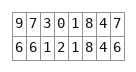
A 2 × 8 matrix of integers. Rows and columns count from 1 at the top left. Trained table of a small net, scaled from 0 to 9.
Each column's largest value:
9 7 3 2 1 8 4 7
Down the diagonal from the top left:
9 6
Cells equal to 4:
2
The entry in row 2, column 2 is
6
